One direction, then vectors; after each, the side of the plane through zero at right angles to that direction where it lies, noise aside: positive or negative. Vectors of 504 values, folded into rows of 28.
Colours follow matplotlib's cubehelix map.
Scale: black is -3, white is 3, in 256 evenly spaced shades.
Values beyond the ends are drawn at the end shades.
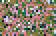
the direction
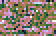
negative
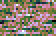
positive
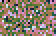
negative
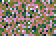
positive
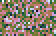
positive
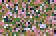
negative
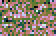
negative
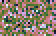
negative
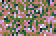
negative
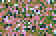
positive
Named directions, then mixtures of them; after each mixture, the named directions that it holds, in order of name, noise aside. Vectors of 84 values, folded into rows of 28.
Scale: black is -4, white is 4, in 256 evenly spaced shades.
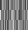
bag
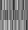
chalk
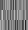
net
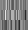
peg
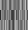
bag, peg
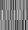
net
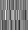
peg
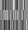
chalk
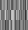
bag, peg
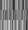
chalk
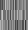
net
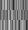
chalk, peg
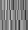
chalk, peg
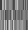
bag, chalk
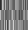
bag, chalk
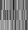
chalk, net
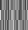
bag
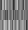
chalk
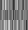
chalk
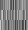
net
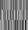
net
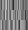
chalk, peg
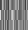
bag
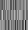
net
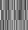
bag, net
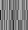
bag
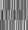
net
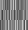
net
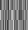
bag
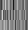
chalk, net
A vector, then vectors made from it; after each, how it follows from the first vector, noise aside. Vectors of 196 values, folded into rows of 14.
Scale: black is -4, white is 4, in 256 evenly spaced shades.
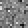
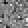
reversed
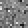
copied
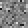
sign-scrambled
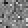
reversed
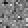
reversed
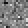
reversed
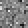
copied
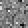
copied
